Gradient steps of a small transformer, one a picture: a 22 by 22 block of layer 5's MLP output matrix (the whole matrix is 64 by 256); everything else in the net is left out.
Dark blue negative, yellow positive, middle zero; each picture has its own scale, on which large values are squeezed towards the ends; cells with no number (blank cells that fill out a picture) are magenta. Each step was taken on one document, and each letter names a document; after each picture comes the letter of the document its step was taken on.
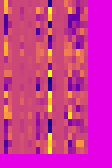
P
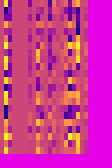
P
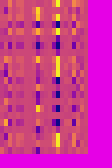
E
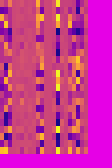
E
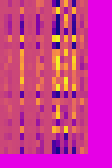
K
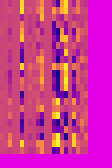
K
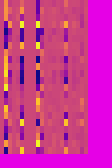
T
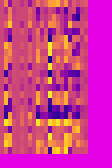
P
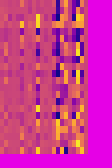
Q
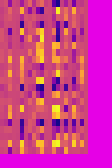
K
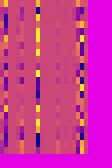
T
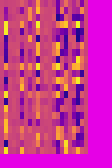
Q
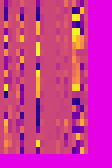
T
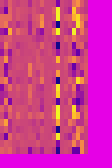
E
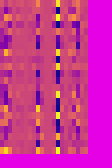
E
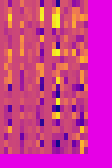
K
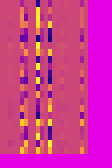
T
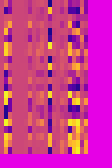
P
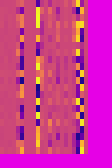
T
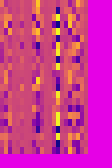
E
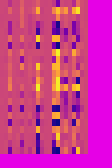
K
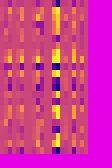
K
